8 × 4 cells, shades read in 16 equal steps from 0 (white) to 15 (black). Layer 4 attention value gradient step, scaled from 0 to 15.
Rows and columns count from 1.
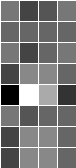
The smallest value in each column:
8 0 5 8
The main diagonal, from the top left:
8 9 9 9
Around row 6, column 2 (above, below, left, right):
0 7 8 9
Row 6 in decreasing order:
10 9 9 8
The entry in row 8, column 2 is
7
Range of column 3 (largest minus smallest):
5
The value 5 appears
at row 5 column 3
